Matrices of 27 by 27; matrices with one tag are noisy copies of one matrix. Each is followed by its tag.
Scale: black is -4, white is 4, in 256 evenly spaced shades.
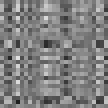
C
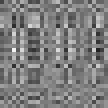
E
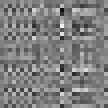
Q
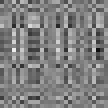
E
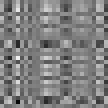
C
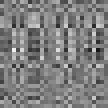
E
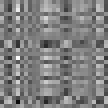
C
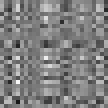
C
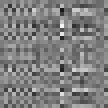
Q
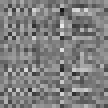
Q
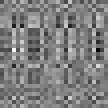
E
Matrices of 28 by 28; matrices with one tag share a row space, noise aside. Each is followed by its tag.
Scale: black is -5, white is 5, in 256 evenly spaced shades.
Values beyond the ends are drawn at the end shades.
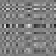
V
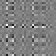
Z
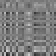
V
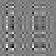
Z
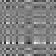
V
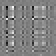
Z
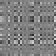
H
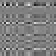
V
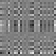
H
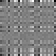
H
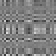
V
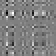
Z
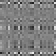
H
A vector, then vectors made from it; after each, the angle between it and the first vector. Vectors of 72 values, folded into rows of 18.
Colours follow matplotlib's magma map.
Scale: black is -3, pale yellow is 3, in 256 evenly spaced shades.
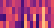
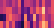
nearly parallel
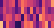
partly aligned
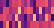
orthogonal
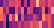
orthogonal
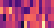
partly aligned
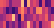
orthogonal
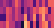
nearly parallel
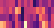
partly aligned
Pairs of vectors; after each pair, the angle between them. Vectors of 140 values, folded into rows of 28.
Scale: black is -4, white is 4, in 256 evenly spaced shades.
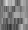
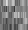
nearly parallel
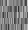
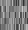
orthogonal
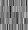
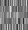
nearly opposite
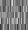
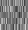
partly opposed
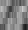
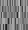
orthogonal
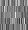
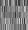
nearly opposite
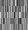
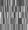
nearly parallel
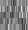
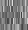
partly aligned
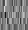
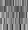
partly opposed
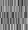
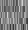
nearly opposite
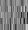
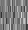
nearly opposite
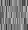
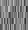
orthogonal
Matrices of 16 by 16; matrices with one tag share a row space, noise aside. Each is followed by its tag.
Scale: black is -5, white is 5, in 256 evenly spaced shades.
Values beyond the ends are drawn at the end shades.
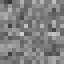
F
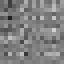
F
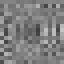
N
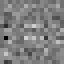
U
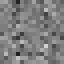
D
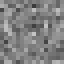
U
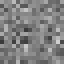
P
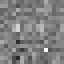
D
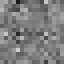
D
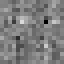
D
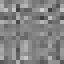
P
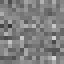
F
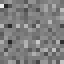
N
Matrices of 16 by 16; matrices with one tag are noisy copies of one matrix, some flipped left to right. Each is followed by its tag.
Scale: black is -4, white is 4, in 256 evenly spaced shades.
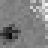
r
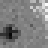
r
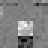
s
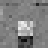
s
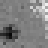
r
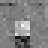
s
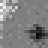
r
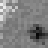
r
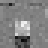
s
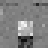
s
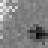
r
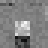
s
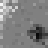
r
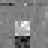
s
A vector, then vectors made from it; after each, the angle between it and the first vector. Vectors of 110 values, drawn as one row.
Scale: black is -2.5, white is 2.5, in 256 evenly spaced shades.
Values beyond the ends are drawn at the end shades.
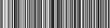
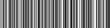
orthogonal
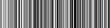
partly aligned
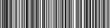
partly opposed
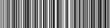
partly aligned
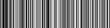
nearly opposite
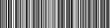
orthogonal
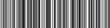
orthogonal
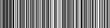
nearly opposite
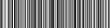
nearly parallel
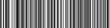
orthogonal
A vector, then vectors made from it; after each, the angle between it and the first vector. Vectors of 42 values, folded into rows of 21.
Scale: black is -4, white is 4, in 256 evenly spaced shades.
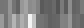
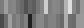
partly opposed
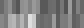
nearly parallel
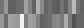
partly aligned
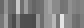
partly opposed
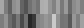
nearly opposite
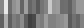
partly opposed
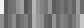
orthogonal
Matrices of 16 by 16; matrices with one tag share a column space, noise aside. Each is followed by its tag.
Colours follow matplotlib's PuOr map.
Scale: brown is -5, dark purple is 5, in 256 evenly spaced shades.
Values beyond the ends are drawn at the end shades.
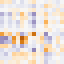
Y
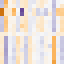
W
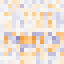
Y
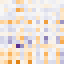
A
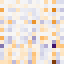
A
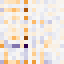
A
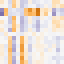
W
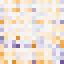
A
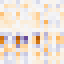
Y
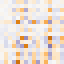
A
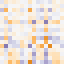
A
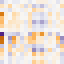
Y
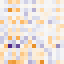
A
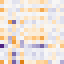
A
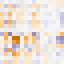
Y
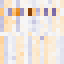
W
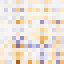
A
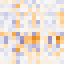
Y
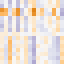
W
